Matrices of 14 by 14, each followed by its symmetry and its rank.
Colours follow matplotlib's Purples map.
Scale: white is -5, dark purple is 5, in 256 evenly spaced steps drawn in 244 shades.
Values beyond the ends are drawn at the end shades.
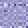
neither, rank two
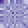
symmetric, rank three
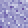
antisymmetric, full rank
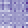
antisymmetric, rank two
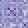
symmetric, rank three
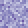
antisymmetric, full rank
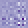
antisymmetric, rank two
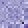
symmetric, rank three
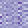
neither, rank two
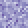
antisymmetric, full rank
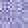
antisymmetric, rank two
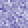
antisymmetric, full rank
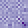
symmetric, rank three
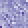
antisymmetric, full rank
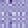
neither, rank two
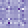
antisymmetric, rank two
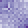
symmetric, rank three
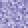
antisymmetric, full rank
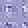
antisymmetric, rank two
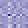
neither, rank two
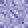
symmetric, rank three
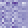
neither, rank two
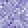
antisymmetric, full rank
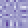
antisymmetric, rank two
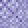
symmetric, rank three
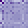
symmetric, rank three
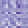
neither, rank two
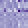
neither, rank two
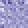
antisymmetric, rank two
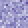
antisymmetric, full rank
